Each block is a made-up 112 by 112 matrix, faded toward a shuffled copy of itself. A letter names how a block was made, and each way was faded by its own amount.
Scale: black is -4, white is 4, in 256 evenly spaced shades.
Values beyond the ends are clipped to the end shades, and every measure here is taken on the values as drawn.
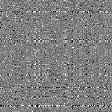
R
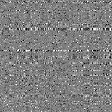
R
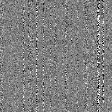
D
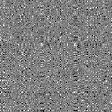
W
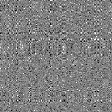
W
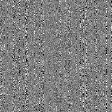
D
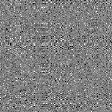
W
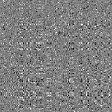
W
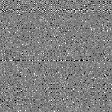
R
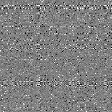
R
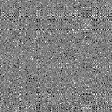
R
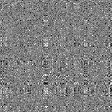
W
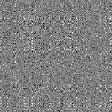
W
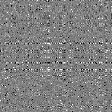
R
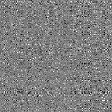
W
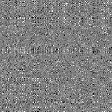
W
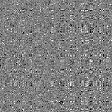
W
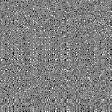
W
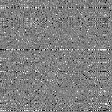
R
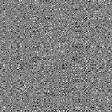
W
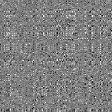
W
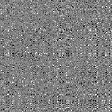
W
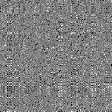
W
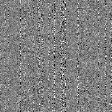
D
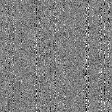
D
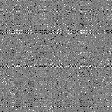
R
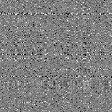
R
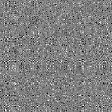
W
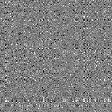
W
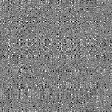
W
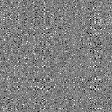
W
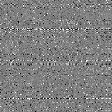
R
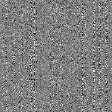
D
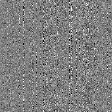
D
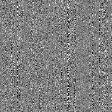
D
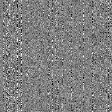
D
